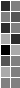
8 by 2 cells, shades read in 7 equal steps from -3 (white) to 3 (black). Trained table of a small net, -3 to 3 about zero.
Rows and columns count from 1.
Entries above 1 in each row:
1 0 1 1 1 0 0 0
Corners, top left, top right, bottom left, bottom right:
2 0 0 0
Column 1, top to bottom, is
2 0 2 -1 3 1 -1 0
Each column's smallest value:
-1 -1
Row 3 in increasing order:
0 2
